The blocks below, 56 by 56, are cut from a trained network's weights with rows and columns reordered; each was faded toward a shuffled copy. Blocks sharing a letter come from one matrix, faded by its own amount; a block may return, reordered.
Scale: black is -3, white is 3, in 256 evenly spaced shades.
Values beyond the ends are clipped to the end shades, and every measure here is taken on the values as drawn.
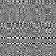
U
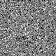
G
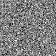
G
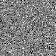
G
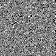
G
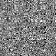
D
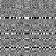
U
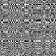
U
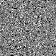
G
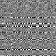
U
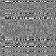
U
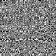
D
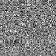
D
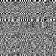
U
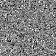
G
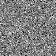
G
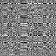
U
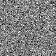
G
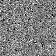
G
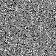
G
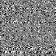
D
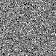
G
